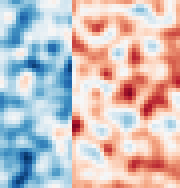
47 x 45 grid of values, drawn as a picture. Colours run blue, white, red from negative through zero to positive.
The field is mottled with small blotches. No lone cell stands out from its neighbours. The ninth with the lowest average is the bottom left. A vertical seam about 40% of the way across splits the table, and the right part is higher. No regular stripes run through it.
